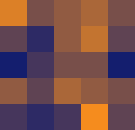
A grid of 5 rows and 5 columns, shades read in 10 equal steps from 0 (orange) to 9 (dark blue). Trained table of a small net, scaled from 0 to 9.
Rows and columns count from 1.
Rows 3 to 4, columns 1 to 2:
9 7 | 4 6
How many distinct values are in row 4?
4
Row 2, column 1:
6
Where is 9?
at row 3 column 1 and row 3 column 5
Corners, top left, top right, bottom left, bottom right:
1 5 7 6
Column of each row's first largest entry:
2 2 1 2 2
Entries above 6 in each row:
0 1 3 0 3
